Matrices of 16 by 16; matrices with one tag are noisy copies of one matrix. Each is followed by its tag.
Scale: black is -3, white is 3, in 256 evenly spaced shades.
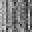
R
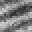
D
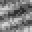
D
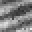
D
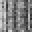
R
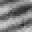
D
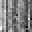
R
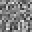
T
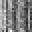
R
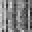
R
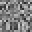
T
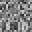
T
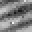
D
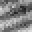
D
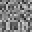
T
